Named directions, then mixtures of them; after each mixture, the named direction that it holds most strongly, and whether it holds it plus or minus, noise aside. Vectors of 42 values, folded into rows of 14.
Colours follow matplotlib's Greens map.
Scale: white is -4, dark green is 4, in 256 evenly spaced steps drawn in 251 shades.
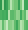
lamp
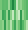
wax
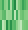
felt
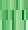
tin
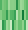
tin, plus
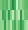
wax, plus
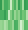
lamp, plus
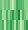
wax, minus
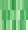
wax, plus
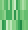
felt, minus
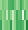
tin, minus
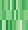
felt, plus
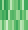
lamp, plus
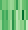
tin, plus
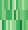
felt, minus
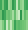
wax, plus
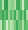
lamp, plus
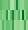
tin, plus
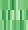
wax, plus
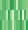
tin, minus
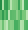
lamp, plus
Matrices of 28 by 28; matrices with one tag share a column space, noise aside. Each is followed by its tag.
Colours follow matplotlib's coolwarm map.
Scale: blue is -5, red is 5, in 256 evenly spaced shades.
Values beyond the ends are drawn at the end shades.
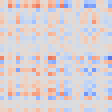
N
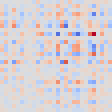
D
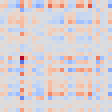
N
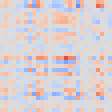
N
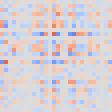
D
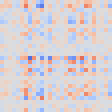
N
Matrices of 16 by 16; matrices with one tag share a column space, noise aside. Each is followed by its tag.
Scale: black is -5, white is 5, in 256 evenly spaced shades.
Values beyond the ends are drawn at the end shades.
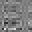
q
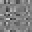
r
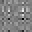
r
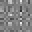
r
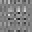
r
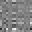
q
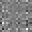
q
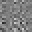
q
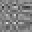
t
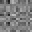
r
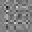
t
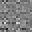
q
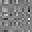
r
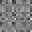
r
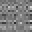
t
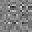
t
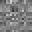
r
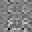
q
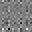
q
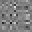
t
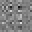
t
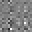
q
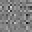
t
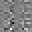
q
